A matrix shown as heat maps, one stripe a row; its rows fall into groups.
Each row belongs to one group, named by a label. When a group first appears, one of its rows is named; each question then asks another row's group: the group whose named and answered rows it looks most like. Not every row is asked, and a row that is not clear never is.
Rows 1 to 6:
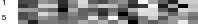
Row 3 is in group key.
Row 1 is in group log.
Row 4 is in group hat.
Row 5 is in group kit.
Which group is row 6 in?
log
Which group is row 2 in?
kit
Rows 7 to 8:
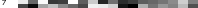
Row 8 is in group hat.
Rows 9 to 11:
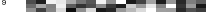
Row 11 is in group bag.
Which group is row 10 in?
bag
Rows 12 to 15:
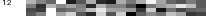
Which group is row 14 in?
log
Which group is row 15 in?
hat
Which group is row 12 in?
bag
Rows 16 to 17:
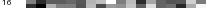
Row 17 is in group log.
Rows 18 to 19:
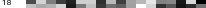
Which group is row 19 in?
bag
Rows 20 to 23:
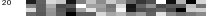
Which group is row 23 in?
kit
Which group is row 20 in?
kit
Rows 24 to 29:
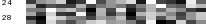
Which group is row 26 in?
hat
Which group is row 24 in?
log
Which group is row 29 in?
log
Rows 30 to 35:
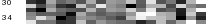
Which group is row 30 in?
log
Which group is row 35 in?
key
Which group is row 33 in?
bag
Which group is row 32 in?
log
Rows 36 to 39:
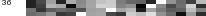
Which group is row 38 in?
log
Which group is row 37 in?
log
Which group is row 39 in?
bag
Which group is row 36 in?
kit
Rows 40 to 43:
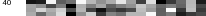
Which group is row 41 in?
bag
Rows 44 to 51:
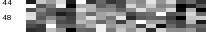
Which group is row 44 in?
bag
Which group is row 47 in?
key
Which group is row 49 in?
bag
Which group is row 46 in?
bag
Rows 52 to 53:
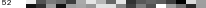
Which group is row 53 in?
kit
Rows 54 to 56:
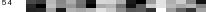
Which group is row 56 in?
kit
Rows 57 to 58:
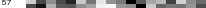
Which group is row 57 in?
key
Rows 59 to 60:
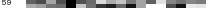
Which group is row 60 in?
key
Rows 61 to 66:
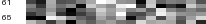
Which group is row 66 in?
bag
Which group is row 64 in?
kit
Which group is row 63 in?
kit
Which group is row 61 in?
log
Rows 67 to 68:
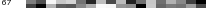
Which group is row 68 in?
log
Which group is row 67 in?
hat
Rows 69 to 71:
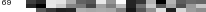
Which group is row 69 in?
hat
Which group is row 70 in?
hat
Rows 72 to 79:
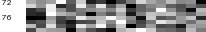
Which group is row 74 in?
kit
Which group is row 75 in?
hat
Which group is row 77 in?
kit
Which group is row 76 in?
log
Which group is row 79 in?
bag
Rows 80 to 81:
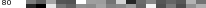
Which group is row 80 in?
key
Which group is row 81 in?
log
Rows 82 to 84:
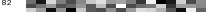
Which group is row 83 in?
kit
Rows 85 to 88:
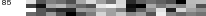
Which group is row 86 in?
hat
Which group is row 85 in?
key
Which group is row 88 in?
kit
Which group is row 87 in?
key
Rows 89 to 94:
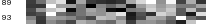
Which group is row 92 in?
kit
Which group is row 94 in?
key
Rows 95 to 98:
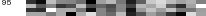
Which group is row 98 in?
key
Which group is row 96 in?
key
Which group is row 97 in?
hat
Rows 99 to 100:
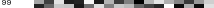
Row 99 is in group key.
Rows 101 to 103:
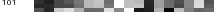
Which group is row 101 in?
log
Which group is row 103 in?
hat
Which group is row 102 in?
log
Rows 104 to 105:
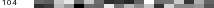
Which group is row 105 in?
kit
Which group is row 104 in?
bag
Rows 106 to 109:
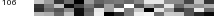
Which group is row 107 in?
kit
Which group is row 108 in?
log
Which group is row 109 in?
bag
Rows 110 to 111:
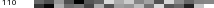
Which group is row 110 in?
kit
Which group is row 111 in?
log
